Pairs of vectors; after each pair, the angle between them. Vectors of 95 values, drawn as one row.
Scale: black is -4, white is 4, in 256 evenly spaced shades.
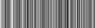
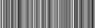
orthogonal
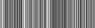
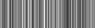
orthogonal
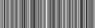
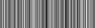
nearly opposite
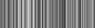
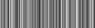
partly aligned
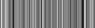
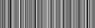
orthogonal
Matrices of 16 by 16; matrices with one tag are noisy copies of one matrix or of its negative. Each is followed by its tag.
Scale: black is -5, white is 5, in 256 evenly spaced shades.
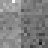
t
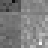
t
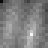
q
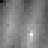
q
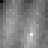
q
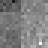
t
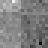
t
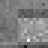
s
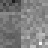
t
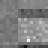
s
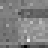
s
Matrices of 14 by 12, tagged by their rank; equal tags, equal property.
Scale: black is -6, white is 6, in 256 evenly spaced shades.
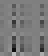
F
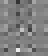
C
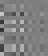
F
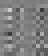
C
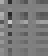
F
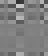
F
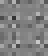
C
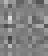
C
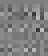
C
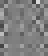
C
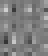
C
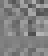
C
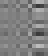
F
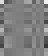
F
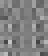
C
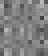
C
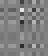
F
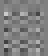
F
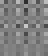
F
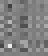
C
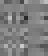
C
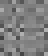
C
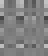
F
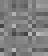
C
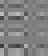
F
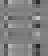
F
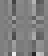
F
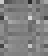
C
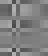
F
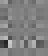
F
